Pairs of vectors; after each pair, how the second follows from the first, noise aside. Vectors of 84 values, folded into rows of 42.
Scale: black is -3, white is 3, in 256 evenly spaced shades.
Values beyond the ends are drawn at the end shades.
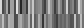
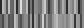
negated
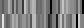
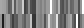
negated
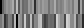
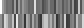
negated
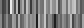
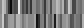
sign-scrambled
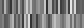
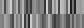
negated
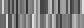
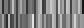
sign-scrambled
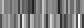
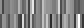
sign-scrambled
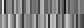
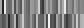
negated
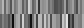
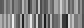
negated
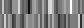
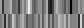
negated
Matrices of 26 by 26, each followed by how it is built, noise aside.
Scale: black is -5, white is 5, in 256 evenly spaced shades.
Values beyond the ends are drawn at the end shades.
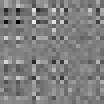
low rank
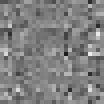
low rank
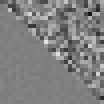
upper triangular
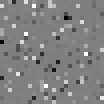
sparse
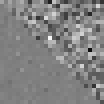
upper triangular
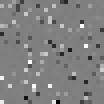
sparse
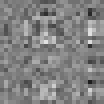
low rank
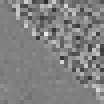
upper triangular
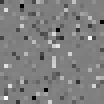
sparse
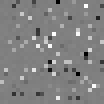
sparse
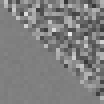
upper triangular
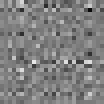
low rank
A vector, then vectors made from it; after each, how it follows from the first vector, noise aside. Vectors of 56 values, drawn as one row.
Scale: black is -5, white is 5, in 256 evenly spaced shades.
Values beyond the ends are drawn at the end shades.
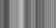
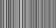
sign-scrambled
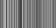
sign-scrambled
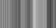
reversed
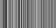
sign-scrambled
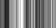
scaled up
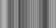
wrapped around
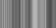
reversed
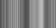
wrapped around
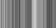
reversed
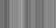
shrunk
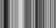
scaled up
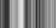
scaled up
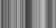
wrapped around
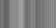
shrunk
